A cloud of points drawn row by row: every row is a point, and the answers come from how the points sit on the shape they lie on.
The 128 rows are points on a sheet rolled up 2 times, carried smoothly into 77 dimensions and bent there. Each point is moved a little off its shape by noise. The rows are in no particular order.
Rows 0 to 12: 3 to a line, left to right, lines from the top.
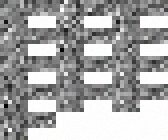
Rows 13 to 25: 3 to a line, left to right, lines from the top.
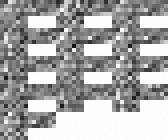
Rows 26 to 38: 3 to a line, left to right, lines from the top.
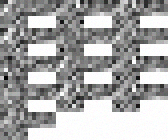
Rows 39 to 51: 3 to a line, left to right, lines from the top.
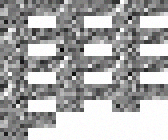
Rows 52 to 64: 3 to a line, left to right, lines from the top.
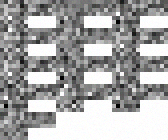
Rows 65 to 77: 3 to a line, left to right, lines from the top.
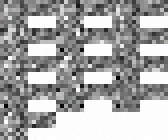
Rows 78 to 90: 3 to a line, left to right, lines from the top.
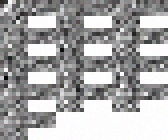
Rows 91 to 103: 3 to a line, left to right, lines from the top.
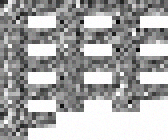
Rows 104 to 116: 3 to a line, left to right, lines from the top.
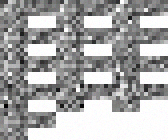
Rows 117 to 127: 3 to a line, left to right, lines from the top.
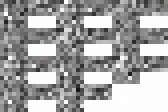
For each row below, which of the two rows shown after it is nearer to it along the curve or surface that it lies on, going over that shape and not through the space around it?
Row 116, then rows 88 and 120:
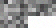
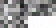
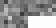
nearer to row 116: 120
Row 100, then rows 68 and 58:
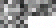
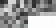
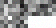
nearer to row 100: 58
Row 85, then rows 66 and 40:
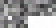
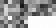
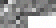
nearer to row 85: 40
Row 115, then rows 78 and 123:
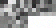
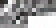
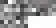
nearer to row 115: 78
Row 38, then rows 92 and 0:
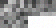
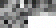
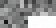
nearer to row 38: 0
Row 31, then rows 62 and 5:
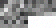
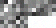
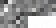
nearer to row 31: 5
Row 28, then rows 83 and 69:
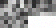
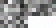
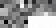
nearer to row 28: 69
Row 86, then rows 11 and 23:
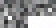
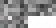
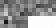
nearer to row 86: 11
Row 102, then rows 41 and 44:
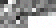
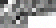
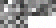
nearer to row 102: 41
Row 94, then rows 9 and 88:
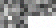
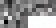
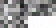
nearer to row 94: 9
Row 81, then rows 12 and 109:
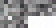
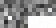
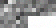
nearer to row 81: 12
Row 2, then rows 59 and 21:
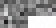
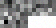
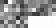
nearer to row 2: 59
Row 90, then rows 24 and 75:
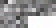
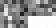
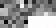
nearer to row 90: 24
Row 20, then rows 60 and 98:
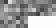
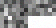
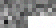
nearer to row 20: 60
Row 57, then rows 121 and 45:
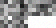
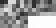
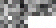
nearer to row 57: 45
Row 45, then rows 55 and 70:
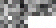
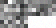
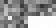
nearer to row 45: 55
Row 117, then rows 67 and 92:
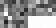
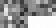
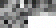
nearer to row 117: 67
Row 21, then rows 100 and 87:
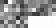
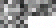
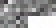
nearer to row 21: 100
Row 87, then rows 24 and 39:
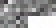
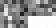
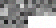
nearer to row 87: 24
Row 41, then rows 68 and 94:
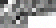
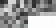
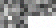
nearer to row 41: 68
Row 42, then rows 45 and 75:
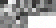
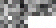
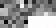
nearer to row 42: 75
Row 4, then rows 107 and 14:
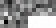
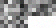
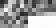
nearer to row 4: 14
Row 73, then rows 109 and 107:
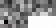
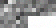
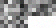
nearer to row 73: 109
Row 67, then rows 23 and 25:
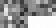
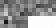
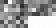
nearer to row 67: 23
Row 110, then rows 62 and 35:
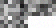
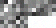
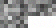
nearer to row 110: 62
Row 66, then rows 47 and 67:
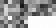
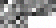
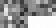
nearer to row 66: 47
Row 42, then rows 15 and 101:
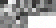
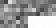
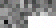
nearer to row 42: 15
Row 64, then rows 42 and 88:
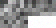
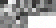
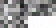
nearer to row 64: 42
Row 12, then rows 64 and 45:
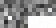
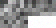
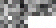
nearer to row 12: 64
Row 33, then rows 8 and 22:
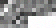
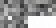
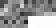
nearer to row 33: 22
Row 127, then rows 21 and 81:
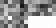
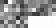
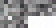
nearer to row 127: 21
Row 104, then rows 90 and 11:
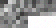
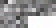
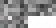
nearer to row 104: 90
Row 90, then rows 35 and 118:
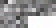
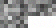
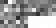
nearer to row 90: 35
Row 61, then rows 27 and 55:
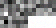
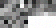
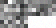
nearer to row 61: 27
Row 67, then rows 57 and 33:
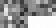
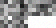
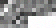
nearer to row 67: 33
